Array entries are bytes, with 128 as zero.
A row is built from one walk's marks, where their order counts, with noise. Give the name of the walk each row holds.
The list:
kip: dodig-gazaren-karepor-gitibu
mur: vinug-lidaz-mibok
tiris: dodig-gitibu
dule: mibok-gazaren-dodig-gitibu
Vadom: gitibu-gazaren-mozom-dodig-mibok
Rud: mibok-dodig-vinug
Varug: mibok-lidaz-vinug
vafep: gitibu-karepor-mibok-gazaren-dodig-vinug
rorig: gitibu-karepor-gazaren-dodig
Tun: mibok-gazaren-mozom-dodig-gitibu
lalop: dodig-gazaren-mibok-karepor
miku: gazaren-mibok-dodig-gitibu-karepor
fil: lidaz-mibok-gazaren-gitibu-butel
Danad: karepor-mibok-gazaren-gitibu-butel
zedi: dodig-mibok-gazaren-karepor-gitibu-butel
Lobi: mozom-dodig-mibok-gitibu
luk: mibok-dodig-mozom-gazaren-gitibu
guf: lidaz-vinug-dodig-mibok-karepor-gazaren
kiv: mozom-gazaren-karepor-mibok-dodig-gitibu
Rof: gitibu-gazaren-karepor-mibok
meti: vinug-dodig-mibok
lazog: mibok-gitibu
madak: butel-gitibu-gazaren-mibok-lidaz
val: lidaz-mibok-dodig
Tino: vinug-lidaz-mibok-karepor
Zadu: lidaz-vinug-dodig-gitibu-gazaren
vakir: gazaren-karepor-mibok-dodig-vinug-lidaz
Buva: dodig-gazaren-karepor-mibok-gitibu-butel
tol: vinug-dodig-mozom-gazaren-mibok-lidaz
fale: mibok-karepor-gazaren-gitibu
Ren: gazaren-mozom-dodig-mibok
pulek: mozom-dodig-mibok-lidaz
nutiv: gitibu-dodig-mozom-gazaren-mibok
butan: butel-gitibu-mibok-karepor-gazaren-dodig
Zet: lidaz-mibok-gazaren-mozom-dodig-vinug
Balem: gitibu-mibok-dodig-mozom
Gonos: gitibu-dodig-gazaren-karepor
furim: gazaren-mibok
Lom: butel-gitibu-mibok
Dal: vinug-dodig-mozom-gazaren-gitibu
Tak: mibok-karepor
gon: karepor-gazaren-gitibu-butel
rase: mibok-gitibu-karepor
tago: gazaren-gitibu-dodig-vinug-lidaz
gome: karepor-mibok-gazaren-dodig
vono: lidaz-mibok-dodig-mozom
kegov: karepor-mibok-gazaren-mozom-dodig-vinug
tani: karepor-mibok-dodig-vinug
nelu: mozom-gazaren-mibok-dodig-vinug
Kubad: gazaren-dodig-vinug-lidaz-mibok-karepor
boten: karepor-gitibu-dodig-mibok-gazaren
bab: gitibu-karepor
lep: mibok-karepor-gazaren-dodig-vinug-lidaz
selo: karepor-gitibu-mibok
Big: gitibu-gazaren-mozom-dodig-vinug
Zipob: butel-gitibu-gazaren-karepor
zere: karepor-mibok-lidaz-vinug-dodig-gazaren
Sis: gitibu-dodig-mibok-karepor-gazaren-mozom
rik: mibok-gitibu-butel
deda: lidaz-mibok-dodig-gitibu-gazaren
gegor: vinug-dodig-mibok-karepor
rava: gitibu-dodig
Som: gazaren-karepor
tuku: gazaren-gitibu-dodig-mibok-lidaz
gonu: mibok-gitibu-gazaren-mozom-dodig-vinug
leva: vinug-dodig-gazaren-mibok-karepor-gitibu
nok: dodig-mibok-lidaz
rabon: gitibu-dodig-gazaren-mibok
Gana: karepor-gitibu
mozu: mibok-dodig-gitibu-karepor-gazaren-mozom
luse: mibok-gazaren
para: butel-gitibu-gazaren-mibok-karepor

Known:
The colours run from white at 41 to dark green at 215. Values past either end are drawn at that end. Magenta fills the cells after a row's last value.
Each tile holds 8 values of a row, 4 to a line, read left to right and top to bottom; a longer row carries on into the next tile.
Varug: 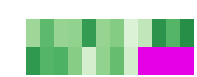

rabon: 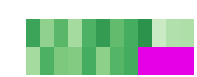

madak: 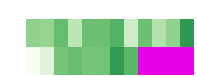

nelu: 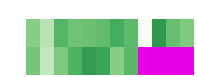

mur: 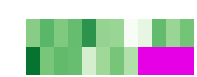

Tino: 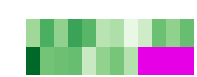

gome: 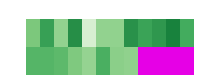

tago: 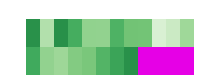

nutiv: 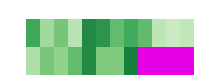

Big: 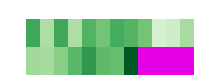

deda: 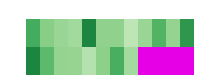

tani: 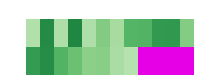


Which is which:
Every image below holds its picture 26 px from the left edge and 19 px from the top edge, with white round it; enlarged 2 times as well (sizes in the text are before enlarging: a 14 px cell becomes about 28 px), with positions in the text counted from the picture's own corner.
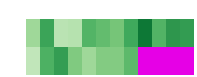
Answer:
rase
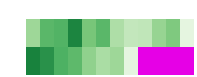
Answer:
gegor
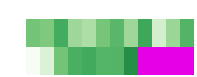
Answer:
Zipob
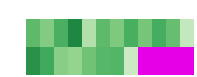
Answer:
lalop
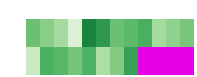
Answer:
Balem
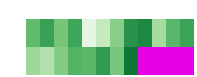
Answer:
gon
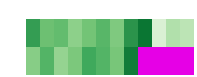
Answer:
Gonos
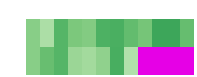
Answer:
dule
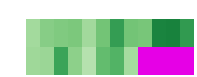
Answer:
luse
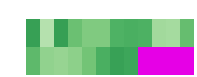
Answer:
tuku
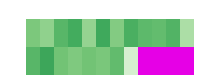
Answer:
zedi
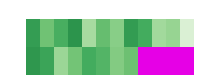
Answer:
kip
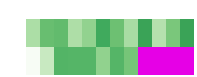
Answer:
butan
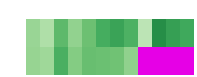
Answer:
Tun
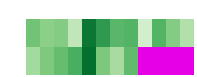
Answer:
Lobi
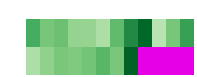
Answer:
Rof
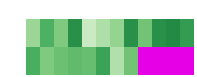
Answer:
kegov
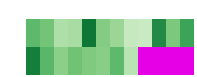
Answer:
vono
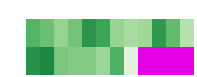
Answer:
nok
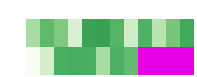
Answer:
Lom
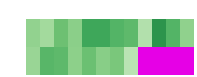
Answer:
luk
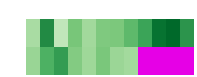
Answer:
Tak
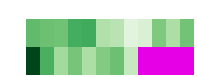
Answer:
guf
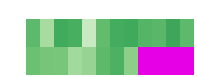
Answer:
miku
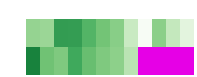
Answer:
tol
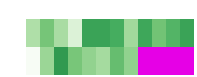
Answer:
rik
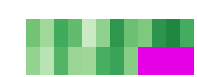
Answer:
furim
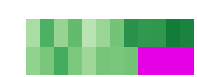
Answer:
fale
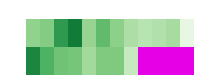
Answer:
leva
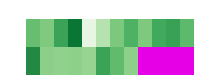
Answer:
vakir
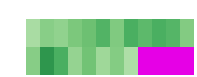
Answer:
mozu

